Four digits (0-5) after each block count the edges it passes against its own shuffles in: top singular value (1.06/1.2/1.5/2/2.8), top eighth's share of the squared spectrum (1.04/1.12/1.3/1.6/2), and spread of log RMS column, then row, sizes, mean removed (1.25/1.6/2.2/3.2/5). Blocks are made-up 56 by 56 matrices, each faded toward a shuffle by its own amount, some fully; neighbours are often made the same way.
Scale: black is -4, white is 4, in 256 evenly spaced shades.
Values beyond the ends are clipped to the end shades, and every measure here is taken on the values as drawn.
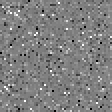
1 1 0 0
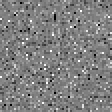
2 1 0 0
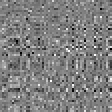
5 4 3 3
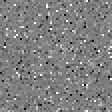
0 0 1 0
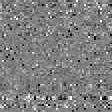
3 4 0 2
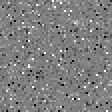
0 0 0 0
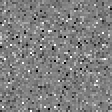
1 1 0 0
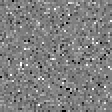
0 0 0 0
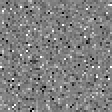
0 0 0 0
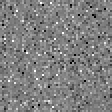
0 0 0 0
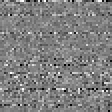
2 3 0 3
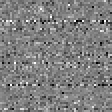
2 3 0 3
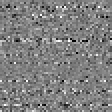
2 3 0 3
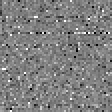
2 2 0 2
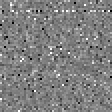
2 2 0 1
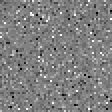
0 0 0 0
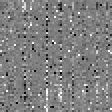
4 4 2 1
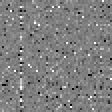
3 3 1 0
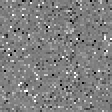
1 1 0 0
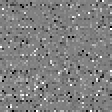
3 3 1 1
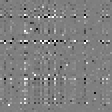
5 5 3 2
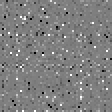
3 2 0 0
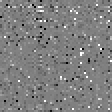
3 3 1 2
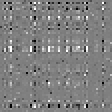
5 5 3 3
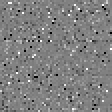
2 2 0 0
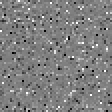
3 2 1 0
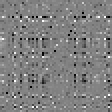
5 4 2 3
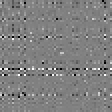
5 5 2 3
